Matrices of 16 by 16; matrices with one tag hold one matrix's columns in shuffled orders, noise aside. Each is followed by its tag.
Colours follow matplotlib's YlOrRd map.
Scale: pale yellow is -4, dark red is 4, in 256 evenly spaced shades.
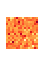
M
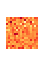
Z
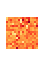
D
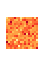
M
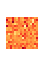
D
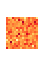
M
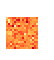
D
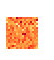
Z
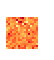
Z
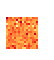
Z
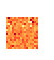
Z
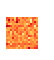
D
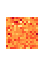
Z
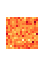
M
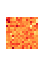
D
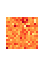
D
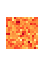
M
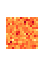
M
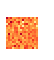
Z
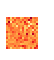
Z
